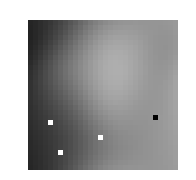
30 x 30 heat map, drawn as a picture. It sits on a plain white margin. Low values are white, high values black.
Lone odd cells: 4, 1 higher and 3 lower than their neighbours. Roughest part: bottom left. Stripes: none. Slope: up to the left.
